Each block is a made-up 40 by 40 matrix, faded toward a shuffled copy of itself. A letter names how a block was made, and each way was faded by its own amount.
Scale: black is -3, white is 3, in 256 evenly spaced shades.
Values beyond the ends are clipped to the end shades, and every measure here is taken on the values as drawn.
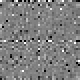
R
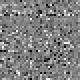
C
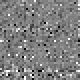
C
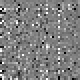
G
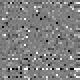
R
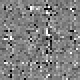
G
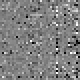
G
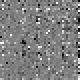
G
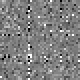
G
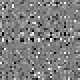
R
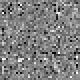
C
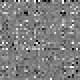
G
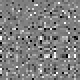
R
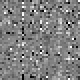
G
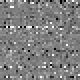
C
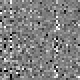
G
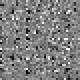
G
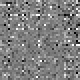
G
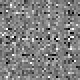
G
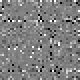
R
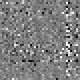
G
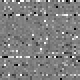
C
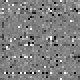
C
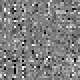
G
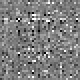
G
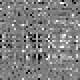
R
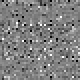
C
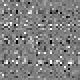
R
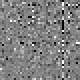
G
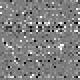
R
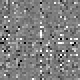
G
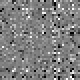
G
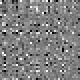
R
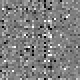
G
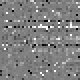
R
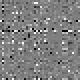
R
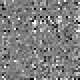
G
